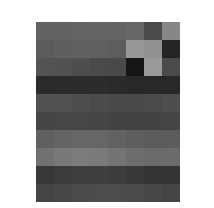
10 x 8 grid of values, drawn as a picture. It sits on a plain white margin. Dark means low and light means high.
Roughest part: top right. Grain: streaks across. Ninth with the highest average: top right. Odd patch: rougher, in the top right.
